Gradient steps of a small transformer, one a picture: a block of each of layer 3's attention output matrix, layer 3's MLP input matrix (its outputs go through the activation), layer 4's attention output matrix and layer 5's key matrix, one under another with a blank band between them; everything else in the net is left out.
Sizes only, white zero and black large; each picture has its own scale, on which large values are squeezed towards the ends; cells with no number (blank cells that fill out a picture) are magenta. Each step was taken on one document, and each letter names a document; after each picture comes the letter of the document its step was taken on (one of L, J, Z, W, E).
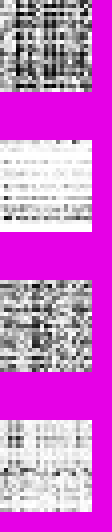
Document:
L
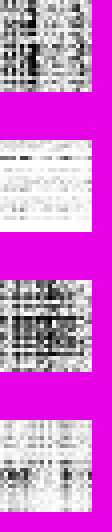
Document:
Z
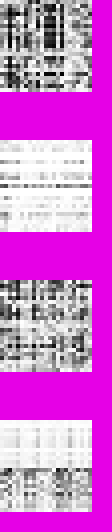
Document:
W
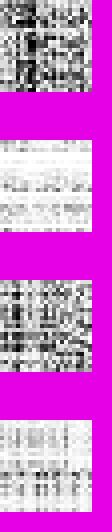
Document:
L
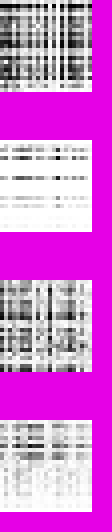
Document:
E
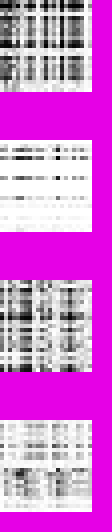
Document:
E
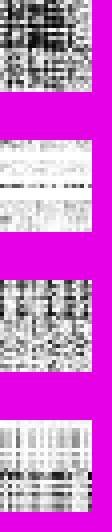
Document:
W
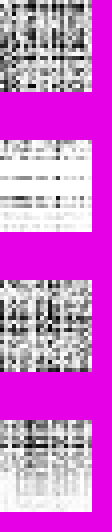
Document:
E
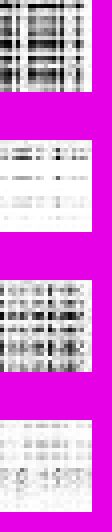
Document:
E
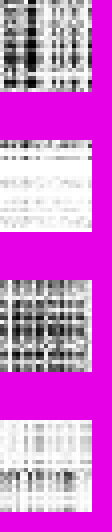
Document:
Z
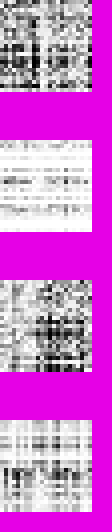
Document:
Z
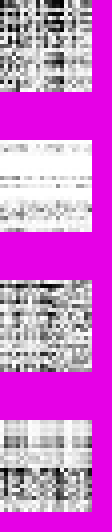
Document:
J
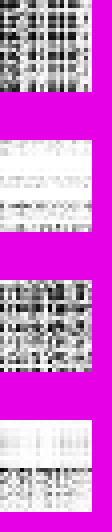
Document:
J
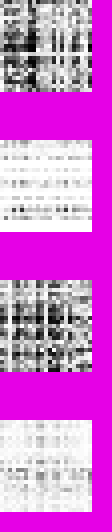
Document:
Z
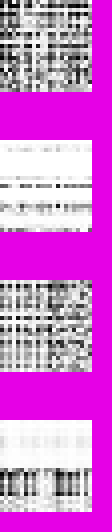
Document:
J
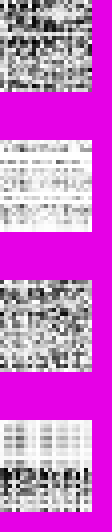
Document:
L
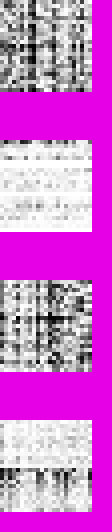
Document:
Z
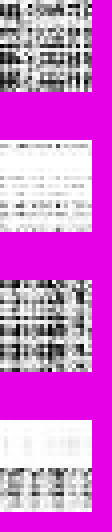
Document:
J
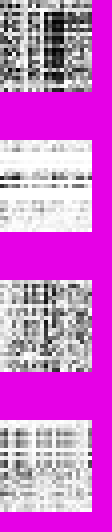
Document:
W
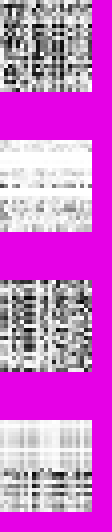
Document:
W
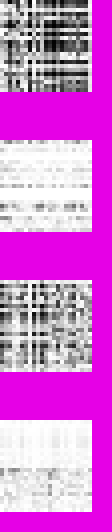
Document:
W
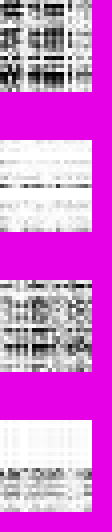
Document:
W
